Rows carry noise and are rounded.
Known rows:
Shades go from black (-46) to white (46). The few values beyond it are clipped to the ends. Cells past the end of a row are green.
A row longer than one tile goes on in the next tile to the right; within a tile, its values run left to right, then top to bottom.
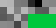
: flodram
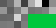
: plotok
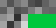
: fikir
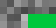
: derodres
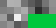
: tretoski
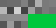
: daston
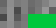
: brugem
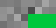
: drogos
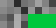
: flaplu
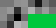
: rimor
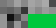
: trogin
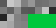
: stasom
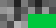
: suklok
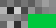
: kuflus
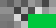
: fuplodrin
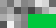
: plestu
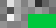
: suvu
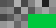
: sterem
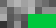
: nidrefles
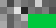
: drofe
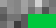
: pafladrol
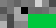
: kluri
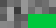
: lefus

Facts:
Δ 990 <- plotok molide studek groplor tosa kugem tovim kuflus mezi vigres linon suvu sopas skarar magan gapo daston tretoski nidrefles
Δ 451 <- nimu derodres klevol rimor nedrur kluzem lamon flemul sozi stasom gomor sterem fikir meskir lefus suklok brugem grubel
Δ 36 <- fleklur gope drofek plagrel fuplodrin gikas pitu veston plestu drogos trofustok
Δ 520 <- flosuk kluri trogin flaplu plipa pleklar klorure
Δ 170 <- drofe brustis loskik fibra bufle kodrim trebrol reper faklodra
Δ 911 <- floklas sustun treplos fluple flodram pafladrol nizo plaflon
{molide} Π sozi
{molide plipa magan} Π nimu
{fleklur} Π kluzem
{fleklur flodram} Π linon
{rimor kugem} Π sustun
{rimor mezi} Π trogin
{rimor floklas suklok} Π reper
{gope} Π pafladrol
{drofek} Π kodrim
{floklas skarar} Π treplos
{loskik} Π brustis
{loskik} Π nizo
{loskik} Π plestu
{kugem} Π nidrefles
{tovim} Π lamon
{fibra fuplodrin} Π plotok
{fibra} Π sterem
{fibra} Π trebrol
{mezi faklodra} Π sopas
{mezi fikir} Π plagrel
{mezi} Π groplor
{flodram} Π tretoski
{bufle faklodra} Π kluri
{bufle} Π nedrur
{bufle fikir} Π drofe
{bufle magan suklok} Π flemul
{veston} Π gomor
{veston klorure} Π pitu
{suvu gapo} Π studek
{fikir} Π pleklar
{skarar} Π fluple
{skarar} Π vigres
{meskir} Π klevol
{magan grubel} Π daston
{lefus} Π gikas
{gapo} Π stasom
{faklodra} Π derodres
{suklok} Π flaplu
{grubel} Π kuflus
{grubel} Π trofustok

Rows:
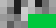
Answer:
skarar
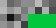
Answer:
reper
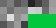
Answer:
molide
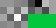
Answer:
fleklur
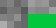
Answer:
flosuk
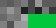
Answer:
nedrur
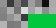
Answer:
fibra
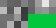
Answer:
trofustok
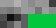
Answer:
sustun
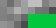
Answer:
kodrim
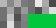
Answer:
nizo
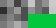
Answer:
klorure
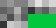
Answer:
pitu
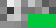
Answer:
studek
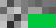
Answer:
faklodra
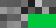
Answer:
flemul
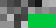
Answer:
grubel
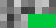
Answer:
plagrel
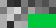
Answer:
bufle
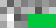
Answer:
loskik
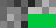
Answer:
plipa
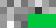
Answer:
brustis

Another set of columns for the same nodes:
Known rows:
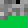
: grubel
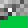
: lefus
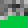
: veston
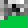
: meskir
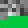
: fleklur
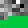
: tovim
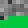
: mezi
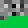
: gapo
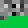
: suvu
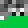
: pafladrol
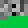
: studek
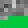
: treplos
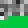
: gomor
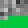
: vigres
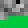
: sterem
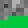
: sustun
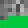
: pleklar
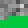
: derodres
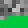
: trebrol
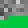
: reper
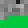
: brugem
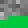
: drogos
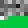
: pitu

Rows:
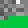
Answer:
drofe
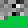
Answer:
stasom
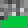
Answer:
plipa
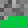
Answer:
floklas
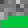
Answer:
plagrel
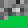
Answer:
plotok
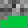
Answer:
fibra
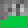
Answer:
flaplu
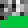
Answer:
kodrim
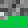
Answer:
fuplodrin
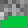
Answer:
trofustok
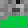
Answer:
rimor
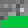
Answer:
flosuk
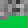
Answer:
fikir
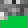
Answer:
plestu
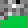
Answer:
kluzem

